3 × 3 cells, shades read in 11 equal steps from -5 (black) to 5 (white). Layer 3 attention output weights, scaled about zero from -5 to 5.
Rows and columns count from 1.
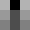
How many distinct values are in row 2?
2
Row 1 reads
2 -5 2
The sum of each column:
3 -9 3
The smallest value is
-5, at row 1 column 2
